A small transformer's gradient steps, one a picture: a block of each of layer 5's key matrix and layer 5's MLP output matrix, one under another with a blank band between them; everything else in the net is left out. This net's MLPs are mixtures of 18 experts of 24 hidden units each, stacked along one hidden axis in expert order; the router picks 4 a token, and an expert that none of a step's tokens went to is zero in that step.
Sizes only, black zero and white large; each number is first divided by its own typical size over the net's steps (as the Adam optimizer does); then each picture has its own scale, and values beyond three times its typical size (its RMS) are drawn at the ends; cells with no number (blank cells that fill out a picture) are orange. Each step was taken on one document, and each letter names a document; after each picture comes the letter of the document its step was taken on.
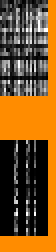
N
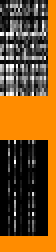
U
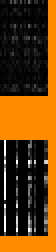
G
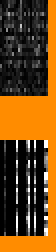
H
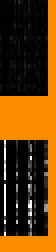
G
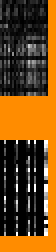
H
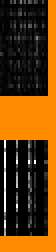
G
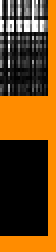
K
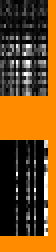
H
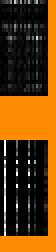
G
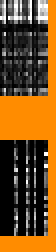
N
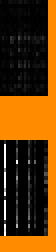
G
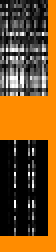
U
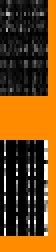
H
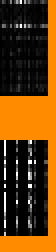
G
